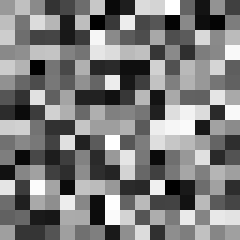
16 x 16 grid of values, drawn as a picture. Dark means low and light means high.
Neither half mirrors the other. The middle right is the ninth with the highest average. No single row or column stands out from its neighbours. Fine speckle covers the field. The histogram is flat.
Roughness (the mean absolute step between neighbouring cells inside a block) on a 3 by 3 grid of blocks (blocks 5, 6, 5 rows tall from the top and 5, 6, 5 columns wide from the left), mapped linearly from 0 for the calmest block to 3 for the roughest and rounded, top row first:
031
011
130
